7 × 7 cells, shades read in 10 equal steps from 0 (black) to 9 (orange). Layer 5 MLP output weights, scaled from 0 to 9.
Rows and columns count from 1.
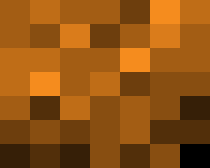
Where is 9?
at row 1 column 6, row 3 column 5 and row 4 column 2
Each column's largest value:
7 9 8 7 9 9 7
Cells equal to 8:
2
